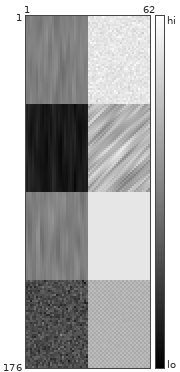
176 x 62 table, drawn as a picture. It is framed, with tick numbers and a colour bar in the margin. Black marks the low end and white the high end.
The table splits into 4 rows of 2 panels. Panel 1,1: middling, streaked downward, faint in contrast. Panel 1,2: very high, fine-grained, faint in contrast. Panel 2,1: very low, streaked downward, faint in contrast. Panel 2,2: high, slanting up to the right. Panel 3,1: middling, streaked downward, faint in contrast. Panel 3,2: very high, flat. Panel 4,1: low, fine-grained. Panel 4,2: high, checkered, faint in contrast.
